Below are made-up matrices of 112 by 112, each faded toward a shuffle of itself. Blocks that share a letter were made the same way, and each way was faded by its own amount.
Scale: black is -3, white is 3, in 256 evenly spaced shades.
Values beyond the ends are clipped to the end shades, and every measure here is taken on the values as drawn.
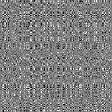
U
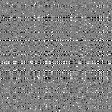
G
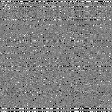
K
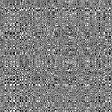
U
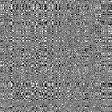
U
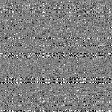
K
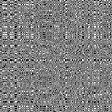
U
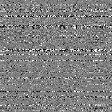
K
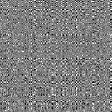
U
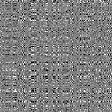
U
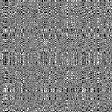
U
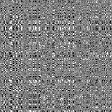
U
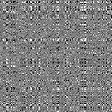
U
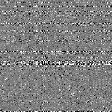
K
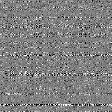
K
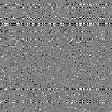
G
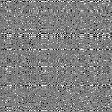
G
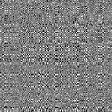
U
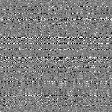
K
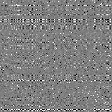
G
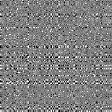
G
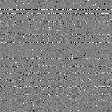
K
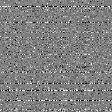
K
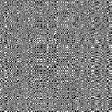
U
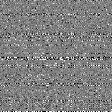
K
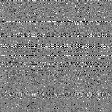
K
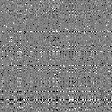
G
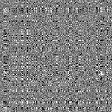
U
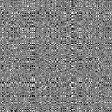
U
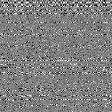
K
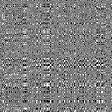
U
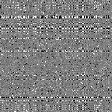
G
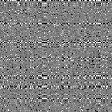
G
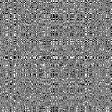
U
